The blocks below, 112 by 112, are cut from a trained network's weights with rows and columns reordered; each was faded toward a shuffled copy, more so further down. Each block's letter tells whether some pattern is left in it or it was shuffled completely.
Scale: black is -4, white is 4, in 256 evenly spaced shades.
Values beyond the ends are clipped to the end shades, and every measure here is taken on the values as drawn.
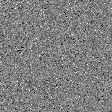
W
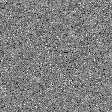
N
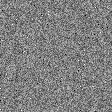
N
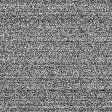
W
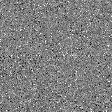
W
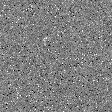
N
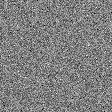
N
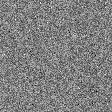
W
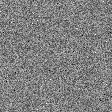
N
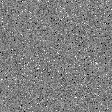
W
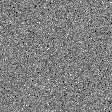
N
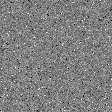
N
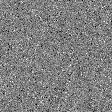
N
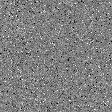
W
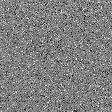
N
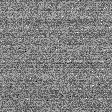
W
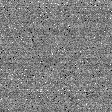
W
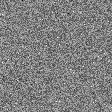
N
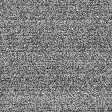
W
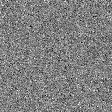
W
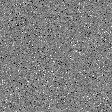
N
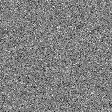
W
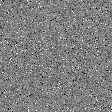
N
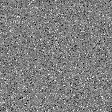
W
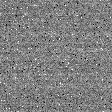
W
